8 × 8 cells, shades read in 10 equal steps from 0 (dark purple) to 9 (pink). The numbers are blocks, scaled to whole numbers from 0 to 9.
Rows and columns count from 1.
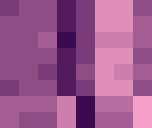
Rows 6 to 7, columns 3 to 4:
4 1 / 5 7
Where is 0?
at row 3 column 4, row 7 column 5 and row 8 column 5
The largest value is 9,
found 2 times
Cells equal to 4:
20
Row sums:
35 37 35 36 36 35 43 39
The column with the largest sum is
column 6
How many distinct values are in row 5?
6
